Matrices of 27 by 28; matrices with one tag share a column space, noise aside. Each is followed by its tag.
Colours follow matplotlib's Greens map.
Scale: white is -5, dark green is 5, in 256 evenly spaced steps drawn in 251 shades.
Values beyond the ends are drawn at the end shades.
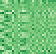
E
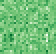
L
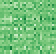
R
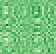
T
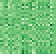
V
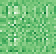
T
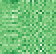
E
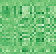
T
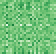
V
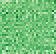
E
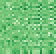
V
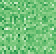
R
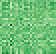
V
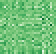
V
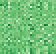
V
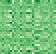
E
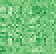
T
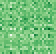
R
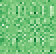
T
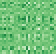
R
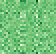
E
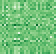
V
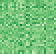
V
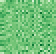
E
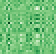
L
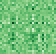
L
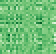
L
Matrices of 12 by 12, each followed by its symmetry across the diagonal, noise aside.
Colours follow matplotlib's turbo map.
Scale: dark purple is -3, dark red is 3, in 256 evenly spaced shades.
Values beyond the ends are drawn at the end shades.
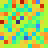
symmetric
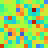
antisymmetric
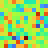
antisymmetric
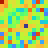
symmetric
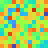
symmetric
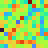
antisymmetric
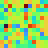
antisymmetric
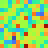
symmetric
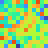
symmetric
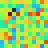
antisymmetric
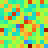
symmetric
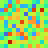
symmetric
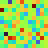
antisymmetric
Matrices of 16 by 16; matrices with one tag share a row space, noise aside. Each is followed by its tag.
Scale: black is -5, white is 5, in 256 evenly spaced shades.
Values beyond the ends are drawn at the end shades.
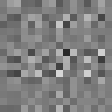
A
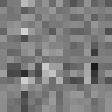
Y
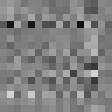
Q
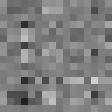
Y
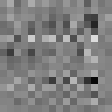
Q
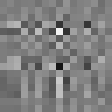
A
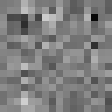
Y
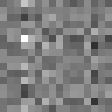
Y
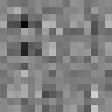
Y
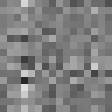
Y
